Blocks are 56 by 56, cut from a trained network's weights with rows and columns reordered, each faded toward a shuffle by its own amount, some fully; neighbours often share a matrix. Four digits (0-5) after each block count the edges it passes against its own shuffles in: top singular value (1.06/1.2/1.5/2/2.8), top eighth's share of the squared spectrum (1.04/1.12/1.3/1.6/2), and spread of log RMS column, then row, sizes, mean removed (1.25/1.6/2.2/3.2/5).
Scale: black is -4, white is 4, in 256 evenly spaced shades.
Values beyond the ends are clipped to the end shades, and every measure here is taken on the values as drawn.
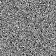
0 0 0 0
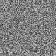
3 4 1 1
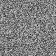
0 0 0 0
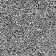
0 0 0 0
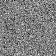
0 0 0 0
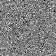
0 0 0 0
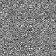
4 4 2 2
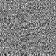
4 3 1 2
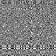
4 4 1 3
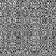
4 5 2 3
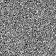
2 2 0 0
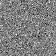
1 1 1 0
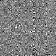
3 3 2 1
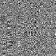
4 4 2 2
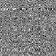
4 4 2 2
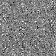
3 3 1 0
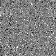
3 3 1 0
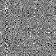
3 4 3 1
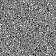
2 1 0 0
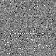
3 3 1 1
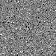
2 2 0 1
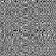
4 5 2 3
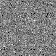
2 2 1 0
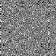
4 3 2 1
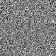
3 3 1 1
